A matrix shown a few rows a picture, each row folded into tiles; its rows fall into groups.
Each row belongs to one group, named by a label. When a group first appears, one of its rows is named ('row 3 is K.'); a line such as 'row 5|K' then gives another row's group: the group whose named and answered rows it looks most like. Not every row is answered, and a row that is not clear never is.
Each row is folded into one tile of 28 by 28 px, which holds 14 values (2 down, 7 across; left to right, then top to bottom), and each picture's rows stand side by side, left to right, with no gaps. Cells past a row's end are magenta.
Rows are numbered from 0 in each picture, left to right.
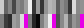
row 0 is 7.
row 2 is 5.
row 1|7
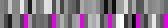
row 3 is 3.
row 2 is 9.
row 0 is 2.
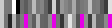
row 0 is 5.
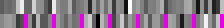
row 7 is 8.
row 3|9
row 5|2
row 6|9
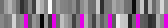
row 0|3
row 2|3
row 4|3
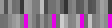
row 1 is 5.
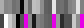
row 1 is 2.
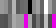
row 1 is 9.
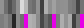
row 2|3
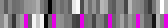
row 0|9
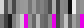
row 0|7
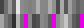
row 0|9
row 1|2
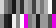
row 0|7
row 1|2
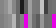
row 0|3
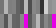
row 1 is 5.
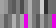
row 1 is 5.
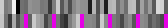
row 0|5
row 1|3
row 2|7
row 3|9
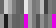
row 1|5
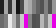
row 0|8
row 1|7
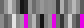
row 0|3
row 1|9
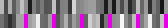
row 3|3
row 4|8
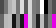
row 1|5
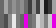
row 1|8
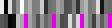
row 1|5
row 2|7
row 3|5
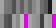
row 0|7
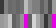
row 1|3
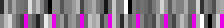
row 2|2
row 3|3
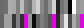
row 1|2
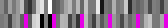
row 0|2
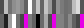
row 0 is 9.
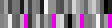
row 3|3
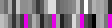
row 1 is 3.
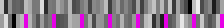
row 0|9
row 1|5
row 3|2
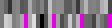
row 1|9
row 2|7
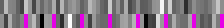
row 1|9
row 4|8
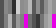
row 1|7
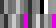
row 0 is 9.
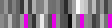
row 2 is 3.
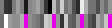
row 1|8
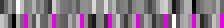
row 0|9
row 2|7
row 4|9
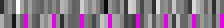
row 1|7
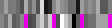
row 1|8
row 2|3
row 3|8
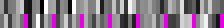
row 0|2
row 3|5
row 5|3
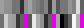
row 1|3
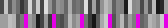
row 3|7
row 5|8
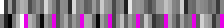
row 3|9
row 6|5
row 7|3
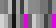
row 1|3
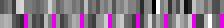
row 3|7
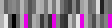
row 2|7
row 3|5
